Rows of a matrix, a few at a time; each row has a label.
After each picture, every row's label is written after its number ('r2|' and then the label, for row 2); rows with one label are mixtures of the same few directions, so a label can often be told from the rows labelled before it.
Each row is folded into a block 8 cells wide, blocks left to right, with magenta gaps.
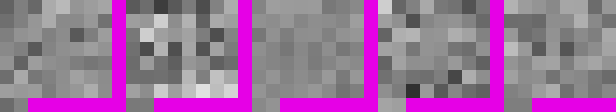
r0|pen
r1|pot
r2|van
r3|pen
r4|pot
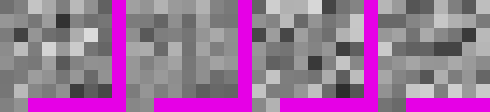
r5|pot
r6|pot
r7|van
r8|pot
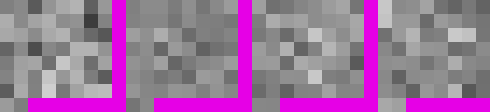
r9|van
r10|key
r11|key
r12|pen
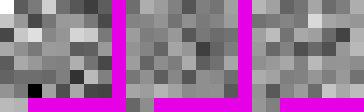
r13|pen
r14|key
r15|pot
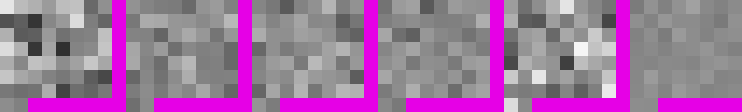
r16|pot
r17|key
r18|van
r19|pen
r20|key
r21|van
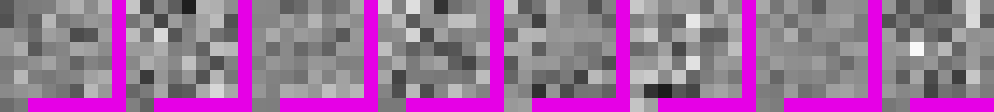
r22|pen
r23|van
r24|pot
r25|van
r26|pen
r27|pot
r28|van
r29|van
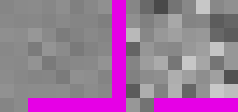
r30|key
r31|van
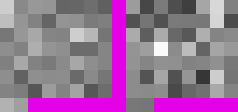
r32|pen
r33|van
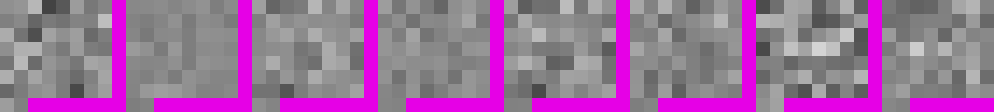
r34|pen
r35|pot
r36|key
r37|van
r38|key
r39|van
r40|pot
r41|van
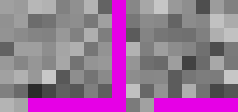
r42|pot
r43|van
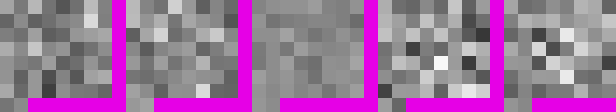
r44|van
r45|pen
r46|key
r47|van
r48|key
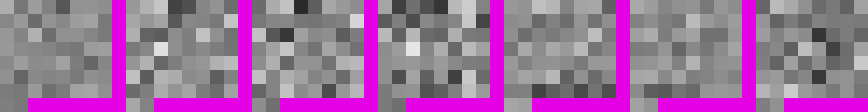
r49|van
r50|pen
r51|pen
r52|van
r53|pot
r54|pot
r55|key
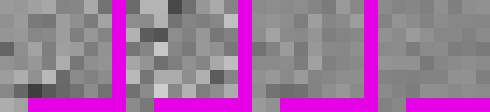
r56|pot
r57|pen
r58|pot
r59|key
